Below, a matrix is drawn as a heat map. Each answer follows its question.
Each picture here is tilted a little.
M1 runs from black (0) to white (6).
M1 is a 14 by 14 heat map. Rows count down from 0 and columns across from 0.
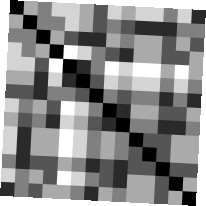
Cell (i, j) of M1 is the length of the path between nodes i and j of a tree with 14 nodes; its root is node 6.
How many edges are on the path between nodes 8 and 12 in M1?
1
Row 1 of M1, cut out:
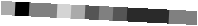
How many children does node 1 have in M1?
2
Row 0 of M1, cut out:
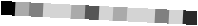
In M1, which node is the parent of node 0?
13
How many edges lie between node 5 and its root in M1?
2
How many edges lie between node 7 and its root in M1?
3
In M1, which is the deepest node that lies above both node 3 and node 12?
8
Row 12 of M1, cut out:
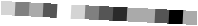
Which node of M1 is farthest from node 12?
4
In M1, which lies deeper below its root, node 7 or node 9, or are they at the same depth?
the same depth
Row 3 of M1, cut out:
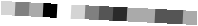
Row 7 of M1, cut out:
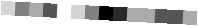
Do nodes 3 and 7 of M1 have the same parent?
yes
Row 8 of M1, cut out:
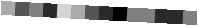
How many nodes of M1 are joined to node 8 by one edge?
4
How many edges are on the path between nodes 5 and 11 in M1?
3
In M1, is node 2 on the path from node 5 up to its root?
yes
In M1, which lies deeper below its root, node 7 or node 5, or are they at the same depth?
node 7
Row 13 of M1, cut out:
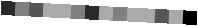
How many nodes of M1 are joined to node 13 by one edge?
2
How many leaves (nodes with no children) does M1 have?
7
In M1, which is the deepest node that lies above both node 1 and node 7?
11
